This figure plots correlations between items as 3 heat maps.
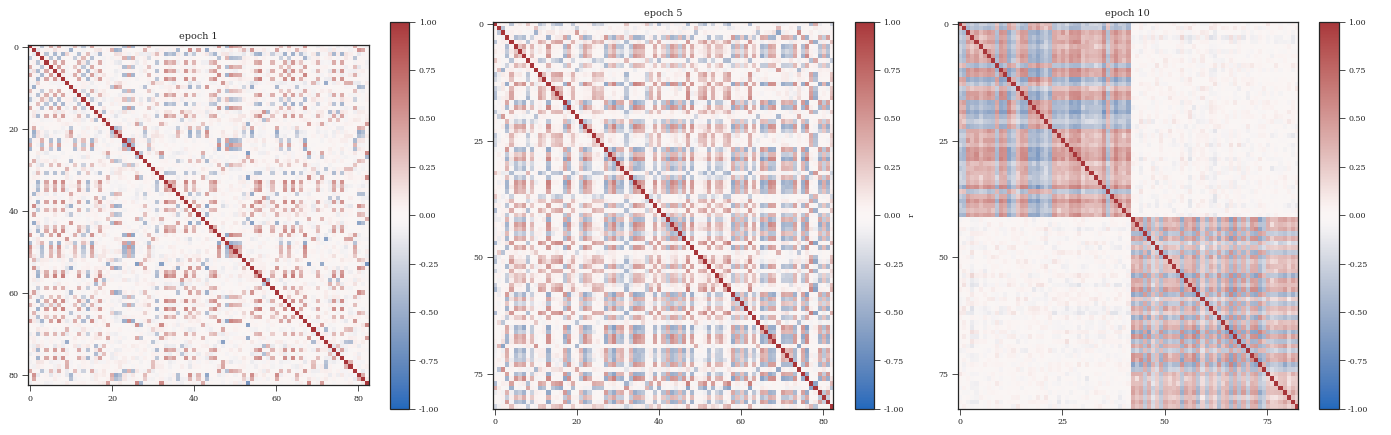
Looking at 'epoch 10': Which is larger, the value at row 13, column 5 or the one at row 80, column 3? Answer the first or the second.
the second
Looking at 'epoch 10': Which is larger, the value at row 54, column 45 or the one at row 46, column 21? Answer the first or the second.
the first
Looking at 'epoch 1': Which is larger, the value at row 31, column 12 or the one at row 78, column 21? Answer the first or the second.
the second
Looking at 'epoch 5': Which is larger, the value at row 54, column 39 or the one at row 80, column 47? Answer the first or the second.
the first
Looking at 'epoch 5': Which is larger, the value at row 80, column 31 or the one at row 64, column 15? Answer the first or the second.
the second
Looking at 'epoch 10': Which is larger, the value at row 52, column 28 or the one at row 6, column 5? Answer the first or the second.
the second
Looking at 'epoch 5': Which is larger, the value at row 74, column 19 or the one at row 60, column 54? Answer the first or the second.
the first
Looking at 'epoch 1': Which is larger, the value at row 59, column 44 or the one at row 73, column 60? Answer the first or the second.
the first
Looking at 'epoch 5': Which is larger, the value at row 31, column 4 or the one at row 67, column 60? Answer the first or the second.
the first
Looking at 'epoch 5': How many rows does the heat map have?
83
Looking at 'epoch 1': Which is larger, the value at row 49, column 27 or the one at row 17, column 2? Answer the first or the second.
the first
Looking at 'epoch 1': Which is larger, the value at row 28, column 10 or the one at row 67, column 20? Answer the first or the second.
the second
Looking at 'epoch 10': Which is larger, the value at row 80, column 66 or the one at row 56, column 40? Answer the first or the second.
the second
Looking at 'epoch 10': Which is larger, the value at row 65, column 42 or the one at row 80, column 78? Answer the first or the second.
the first
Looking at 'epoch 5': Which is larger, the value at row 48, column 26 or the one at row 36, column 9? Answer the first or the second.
the second
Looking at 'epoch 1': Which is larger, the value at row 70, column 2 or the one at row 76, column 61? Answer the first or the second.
the second
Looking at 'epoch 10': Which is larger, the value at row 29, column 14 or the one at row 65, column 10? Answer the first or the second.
the first
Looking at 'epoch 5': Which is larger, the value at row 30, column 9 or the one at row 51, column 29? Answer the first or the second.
the second
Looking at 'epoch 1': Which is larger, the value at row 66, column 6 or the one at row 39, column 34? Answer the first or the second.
the first
